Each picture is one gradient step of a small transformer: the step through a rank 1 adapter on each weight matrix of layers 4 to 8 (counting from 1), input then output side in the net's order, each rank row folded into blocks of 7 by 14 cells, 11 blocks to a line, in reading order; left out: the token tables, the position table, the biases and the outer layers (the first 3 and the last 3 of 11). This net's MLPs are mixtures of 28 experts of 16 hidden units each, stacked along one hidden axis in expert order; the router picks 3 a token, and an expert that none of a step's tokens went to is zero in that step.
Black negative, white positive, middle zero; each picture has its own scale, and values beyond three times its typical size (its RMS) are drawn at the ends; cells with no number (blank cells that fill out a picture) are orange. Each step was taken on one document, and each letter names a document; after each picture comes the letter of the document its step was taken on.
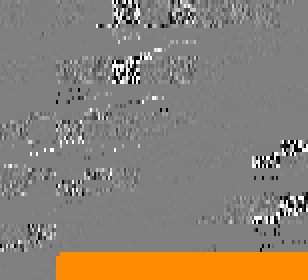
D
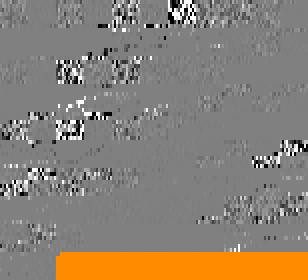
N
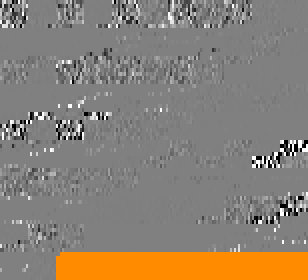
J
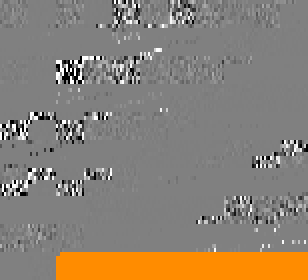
D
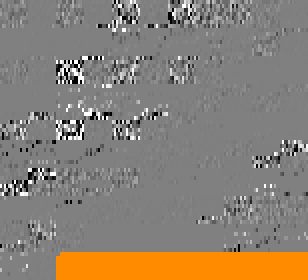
N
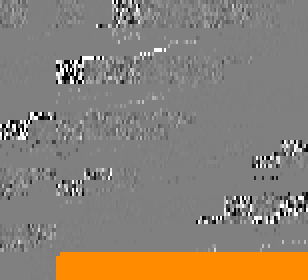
D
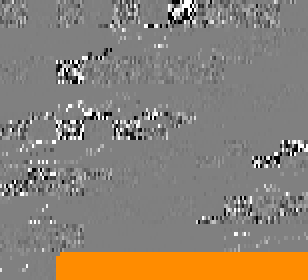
N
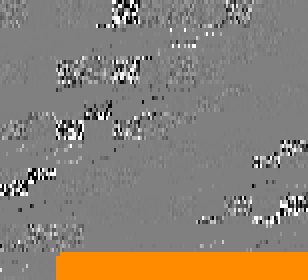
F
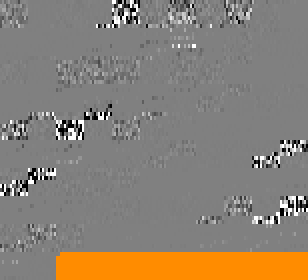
F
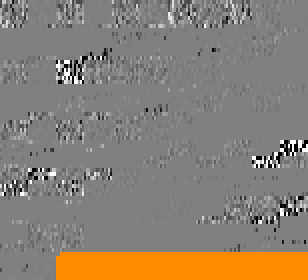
J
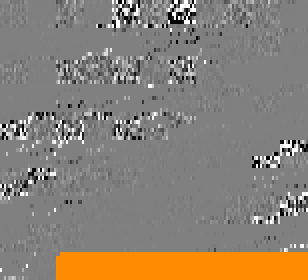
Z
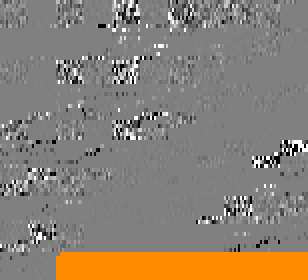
N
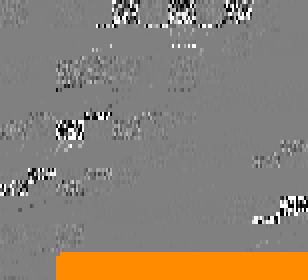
F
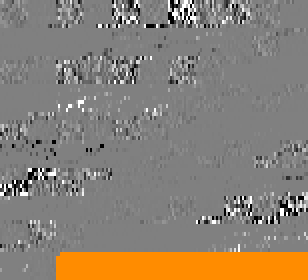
N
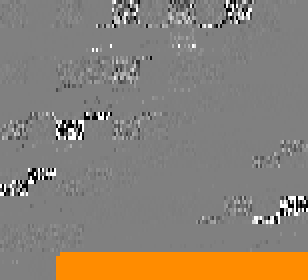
F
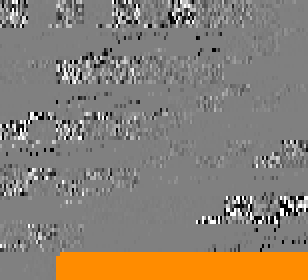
J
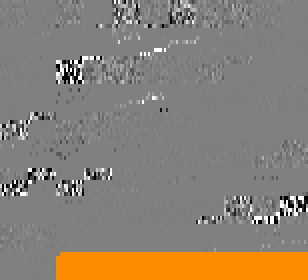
D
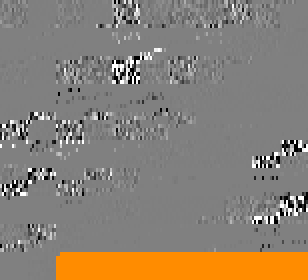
D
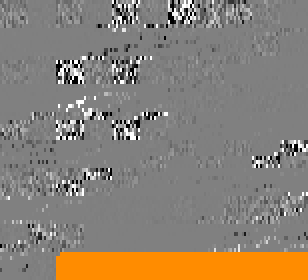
N
